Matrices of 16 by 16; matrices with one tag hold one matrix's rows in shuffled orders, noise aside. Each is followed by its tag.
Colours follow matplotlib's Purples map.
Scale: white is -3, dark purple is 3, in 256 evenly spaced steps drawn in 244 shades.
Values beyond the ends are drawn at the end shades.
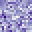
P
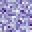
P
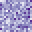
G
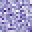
P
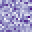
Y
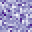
P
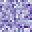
Y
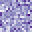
G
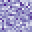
P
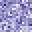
P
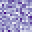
P
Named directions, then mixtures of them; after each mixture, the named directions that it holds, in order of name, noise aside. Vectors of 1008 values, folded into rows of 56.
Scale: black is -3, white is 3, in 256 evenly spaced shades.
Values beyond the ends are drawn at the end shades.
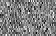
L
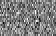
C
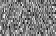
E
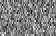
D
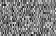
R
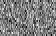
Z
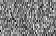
D, Z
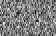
C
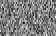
D, E, Z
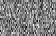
D, Z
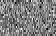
E, L, Z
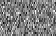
C, R, Z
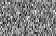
C, R, Z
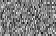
C, E, L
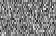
D, Z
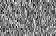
D, L, Z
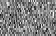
L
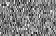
L, R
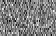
R, Z
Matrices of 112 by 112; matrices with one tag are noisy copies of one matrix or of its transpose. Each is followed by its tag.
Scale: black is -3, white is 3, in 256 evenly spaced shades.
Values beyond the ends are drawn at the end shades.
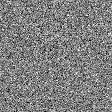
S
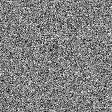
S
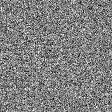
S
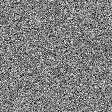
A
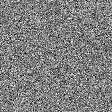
A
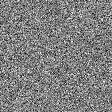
A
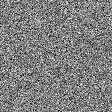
A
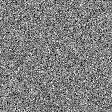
A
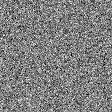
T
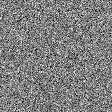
A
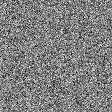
T
